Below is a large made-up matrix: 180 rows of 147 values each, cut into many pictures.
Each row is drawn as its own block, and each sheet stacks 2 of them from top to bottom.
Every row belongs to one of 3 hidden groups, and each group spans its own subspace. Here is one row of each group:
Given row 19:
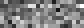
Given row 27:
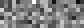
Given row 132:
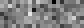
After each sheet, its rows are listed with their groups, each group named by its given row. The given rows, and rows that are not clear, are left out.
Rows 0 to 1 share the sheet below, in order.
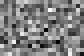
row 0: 132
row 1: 27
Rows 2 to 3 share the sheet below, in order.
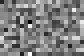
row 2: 19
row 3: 19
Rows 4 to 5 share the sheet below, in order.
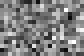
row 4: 132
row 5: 27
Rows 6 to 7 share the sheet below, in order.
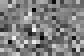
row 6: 132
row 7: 19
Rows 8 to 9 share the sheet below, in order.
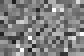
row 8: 27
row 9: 19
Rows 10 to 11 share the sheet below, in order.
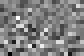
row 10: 19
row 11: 27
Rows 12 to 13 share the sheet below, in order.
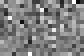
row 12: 19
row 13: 132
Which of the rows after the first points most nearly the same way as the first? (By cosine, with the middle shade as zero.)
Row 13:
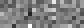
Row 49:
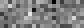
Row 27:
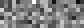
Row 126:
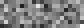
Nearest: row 27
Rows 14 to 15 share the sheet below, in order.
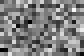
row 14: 19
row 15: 27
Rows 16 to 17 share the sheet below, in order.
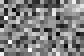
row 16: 19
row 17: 19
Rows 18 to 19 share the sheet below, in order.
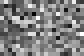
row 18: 19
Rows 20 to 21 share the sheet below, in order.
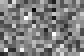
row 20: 132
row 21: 27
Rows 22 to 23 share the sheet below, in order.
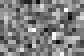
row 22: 132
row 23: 27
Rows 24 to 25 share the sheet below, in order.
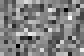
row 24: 132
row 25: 19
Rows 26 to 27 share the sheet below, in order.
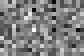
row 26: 132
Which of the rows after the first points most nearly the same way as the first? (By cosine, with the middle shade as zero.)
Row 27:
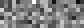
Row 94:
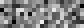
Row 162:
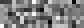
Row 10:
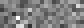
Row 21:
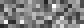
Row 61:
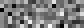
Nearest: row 162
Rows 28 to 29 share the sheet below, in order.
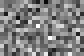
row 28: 19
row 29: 132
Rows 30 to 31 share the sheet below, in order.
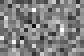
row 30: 132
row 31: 27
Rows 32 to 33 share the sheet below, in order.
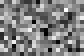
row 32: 132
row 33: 27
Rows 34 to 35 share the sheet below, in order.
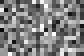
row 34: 27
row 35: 27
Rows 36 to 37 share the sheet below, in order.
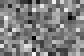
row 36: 132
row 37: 132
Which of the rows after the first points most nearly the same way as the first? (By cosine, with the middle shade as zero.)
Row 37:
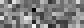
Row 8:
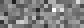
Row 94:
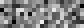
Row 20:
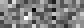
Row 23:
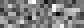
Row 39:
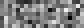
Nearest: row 20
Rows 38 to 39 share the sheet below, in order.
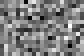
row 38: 27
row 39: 132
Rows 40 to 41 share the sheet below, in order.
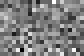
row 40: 132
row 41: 19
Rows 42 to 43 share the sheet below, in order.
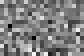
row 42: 27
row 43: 132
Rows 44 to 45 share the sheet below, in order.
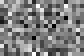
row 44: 19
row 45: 132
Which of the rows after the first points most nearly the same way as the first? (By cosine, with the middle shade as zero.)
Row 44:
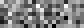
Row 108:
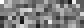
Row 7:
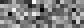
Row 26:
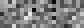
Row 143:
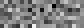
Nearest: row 108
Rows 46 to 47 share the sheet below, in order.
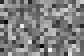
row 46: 27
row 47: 27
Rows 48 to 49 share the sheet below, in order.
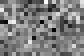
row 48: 27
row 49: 132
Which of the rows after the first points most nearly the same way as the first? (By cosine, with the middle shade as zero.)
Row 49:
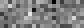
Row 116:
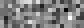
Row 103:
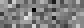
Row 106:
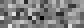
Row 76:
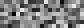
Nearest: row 103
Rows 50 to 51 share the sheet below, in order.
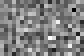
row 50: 19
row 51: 132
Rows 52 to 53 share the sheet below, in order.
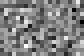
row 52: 19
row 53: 132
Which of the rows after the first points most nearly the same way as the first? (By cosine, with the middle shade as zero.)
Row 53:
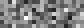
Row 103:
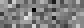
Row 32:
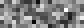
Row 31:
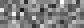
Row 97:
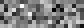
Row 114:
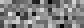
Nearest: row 103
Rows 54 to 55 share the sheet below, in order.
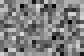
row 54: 27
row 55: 27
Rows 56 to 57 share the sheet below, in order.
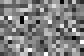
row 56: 19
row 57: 19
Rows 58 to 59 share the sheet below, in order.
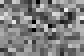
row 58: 132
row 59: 27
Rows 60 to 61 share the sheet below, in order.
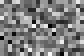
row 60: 132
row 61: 27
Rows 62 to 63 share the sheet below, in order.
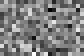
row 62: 132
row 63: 132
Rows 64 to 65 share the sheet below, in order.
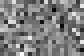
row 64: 27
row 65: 19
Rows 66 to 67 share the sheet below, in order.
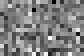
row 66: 132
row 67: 132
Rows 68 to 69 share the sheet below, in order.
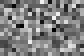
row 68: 19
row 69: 132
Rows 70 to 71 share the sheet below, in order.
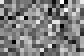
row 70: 19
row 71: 27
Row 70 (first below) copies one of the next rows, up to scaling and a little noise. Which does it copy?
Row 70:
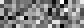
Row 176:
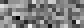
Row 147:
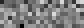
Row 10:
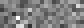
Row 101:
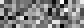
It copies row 101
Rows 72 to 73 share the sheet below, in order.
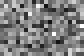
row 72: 27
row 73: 27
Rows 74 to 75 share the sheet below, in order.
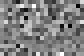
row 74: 19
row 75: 19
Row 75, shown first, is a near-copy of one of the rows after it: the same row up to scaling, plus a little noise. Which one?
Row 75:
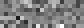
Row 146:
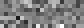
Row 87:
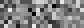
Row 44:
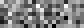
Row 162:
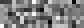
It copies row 146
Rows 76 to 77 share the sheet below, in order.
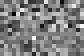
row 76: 27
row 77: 132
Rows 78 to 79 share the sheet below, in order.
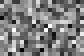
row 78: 132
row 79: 27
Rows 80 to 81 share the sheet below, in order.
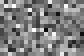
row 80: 19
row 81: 27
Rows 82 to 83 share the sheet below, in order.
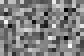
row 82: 27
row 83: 132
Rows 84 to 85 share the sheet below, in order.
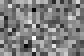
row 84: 132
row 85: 132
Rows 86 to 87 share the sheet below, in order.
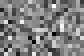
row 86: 27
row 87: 19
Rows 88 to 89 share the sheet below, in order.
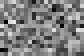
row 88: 27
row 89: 27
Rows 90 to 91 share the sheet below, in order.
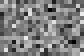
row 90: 132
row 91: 27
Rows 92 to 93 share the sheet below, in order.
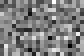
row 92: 132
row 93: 132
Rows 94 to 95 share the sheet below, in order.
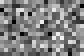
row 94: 27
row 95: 27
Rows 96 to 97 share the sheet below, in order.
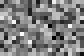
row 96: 132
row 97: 27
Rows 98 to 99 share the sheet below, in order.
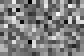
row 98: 27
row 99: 27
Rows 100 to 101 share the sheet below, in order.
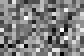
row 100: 132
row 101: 19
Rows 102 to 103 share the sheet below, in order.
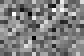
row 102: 27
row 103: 132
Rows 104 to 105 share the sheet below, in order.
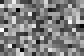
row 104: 27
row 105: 19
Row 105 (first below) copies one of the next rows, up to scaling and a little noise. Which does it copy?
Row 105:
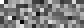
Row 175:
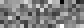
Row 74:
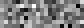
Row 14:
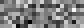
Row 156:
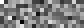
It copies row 156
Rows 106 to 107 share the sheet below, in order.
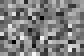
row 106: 27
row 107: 27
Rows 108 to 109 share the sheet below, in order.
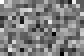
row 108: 19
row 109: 27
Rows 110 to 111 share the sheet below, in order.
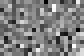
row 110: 27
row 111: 19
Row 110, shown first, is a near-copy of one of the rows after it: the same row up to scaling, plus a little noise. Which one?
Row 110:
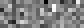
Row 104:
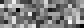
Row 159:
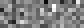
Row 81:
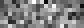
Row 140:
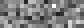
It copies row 159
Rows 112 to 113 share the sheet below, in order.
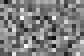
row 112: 19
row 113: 132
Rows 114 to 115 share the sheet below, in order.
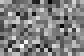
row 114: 19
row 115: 19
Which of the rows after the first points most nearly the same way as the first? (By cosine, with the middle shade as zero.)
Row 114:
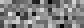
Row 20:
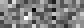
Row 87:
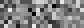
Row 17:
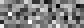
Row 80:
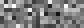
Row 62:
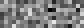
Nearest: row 17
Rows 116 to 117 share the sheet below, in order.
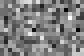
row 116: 132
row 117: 19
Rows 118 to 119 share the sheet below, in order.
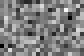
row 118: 132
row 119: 19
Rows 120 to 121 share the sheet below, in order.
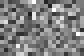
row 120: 27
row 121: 19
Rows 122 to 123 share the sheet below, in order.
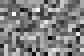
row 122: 27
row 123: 132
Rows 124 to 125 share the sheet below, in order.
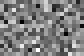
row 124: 27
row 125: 19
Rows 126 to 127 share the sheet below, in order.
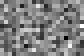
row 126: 27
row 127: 132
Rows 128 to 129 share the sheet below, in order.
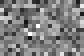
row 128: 19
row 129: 19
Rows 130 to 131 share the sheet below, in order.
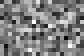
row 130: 132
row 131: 132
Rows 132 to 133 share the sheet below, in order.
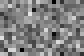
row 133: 27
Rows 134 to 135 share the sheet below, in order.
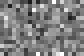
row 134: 132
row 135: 19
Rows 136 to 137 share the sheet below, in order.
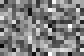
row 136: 132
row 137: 132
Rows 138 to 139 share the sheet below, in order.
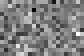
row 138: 132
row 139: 19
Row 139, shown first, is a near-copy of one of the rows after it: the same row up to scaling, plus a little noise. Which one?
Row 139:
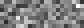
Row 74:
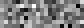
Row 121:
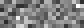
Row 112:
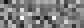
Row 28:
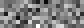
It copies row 121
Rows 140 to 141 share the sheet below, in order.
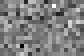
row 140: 27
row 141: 19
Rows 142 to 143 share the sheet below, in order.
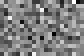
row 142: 19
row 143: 19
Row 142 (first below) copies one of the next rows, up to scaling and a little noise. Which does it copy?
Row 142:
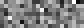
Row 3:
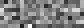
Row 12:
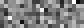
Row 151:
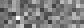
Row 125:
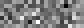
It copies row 12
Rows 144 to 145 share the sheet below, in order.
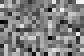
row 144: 27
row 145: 132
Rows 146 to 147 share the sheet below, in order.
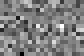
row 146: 19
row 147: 19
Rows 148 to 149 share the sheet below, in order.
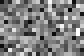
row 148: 19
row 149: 19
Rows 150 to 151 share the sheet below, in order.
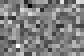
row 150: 19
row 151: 19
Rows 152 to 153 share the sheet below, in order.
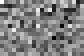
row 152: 27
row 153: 27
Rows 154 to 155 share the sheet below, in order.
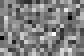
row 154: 132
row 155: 27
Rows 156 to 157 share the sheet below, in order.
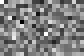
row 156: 19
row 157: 19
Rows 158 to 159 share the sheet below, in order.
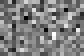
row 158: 132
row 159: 27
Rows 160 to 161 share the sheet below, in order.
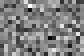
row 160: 19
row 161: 132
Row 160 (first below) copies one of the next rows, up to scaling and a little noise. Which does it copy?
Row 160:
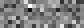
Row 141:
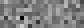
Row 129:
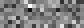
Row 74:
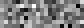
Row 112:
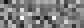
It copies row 129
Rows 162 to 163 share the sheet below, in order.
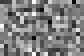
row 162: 19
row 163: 132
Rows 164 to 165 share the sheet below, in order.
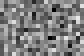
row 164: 27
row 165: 132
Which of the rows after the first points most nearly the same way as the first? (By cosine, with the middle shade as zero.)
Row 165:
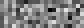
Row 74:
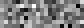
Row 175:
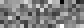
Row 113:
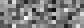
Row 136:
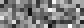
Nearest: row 113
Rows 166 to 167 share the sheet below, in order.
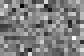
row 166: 27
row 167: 19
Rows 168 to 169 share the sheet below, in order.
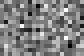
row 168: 27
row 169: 132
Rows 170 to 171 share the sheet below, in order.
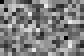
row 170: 27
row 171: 132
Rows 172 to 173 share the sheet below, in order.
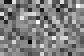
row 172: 19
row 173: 27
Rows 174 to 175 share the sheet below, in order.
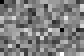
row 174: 19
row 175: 19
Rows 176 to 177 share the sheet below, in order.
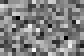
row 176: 19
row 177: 132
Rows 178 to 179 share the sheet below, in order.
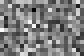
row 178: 132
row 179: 19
